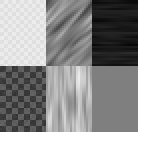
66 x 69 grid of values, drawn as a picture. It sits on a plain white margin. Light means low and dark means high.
The table splits into 2 rows of 3 panels. Panel 1,1: very low, checkered, faint in contrast. Panel 1,2: middling, slanting up to the right. Panel 1,3: very high, streaked across, faint in contrast. Panel 2,1: high, checkered. Panel 2,2: low, streaked downward. Panel 2,3: middling, flat.
